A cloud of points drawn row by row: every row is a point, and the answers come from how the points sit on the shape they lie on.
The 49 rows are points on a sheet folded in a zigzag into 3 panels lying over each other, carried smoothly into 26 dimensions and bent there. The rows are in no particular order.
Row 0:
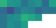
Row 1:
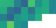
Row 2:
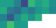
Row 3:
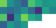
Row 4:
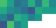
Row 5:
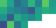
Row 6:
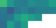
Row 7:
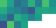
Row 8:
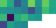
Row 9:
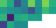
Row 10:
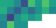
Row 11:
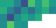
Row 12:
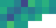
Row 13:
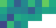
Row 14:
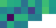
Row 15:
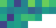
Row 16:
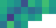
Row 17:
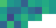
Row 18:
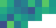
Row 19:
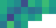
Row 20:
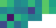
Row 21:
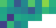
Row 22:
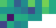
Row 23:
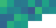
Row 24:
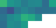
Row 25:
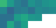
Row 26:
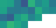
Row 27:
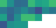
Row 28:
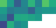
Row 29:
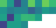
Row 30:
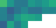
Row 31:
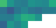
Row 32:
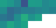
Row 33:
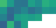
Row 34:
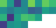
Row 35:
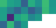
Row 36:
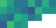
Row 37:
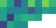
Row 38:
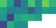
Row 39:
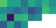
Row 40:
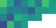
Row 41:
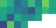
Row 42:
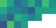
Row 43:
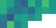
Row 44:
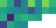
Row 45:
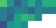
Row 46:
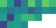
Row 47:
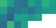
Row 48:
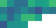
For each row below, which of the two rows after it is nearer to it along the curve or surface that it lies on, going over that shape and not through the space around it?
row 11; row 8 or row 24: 24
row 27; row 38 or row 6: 6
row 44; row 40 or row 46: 46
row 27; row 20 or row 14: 20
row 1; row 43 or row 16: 16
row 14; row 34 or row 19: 19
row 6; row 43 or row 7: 43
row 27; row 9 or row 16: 9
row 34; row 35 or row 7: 7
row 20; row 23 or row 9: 9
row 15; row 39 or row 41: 41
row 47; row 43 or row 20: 43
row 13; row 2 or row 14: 2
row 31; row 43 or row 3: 43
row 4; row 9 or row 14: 9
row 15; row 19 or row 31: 31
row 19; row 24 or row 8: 24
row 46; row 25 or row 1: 25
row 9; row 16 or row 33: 33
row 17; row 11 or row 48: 11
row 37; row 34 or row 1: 34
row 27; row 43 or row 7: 43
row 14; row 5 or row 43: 43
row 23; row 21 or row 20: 21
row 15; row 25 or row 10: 25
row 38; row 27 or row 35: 27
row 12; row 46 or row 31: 31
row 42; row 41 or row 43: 41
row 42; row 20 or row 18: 18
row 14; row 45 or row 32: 32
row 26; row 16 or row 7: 16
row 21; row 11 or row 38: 38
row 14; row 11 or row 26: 11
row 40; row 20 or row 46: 46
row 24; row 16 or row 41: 16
